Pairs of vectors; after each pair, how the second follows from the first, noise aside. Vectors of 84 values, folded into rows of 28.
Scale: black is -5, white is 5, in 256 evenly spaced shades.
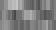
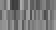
sign-scrambled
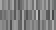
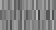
copied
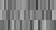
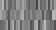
copied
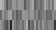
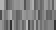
copied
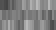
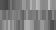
copied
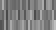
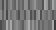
sign-scrambled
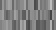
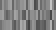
copied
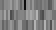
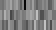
copied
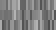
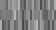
copied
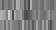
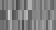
sign-scrambled
